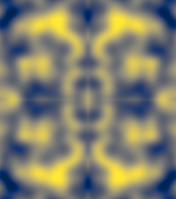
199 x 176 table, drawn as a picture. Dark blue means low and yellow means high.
There are no lone odd cells. The texture varies smoothly and slowly. Its left and right halves mirror each other, and so do its top and bottom. No seam splits the table. No overall slope runs across the table.
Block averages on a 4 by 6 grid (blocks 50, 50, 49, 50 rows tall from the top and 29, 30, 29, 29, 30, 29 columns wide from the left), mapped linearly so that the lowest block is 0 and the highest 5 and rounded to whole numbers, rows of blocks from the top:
0 5 4 4 5 0 | 3 3 3 3 3 3 | 3 3 3 3 3 3 | 0 5 4 4 5 0
